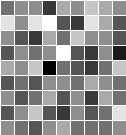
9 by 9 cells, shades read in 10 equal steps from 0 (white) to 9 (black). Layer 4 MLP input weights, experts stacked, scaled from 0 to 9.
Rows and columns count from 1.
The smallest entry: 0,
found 2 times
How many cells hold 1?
4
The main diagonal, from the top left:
5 4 7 4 5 5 7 5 4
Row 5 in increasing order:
2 2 3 4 5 5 6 7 9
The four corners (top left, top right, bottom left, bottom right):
5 4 4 4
